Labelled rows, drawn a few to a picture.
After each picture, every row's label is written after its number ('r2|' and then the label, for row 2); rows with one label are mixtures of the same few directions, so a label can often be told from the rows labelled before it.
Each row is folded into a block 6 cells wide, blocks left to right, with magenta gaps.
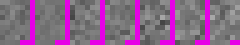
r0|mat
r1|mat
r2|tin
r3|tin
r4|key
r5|tin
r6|mat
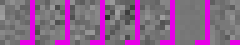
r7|tin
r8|key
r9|tin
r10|mat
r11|key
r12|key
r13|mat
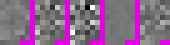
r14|tin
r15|key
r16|key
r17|mat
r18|key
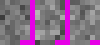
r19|mat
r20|tin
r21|mat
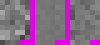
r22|tin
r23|key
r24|tin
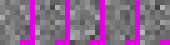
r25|mat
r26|key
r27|tin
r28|mat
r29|key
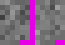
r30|mat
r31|key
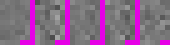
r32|tin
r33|mat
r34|mat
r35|mat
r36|key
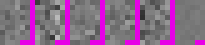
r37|key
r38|mat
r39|tin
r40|key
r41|tin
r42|mat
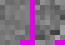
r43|tin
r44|tin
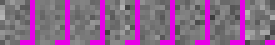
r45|tin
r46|key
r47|key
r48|key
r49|mat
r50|key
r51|mat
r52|tin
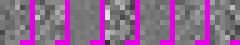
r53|key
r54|mat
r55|key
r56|tin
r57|key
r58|mat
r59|mat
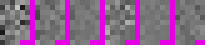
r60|key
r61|tin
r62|tin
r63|key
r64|key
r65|mat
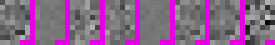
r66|tin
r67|tin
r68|key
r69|key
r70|mat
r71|tin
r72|tin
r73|key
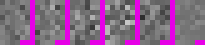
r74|mat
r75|key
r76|key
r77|key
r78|mat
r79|key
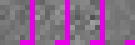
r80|mat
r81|mat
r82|key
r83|tin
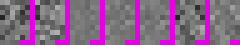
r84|mat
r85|tin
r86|key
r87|key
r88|key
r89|mat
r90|mat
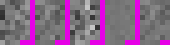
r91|tin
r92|mat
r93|key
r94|mat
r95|mat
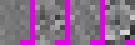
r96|key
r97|key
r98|mat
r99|tin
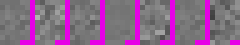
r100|key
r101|mat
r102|key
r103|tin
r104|tin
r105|key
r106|tin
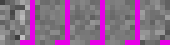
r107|mat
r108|tin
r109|key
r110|key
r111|tin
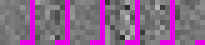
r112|mat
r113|mat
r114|tin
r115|mat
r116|key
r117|tin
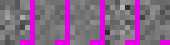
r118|key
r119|mat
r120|key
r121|key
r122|mat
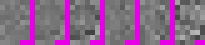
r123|key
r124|tin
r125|tin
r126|key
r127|mat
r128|tin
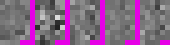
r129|tin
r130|key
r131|mat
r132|key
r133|key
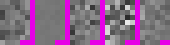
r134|tin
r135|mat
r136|key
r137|key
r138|tin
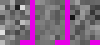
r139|key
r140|mat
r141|mat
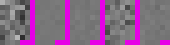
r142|mat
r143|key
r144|key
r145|key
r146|key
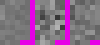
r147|tin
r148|key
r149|tin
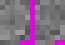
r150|tin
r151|tin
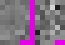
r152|tin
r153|key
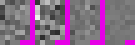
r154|tin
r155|tin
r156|key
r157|key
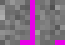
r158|tin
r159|key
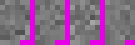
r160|tin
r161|key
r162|key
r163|mat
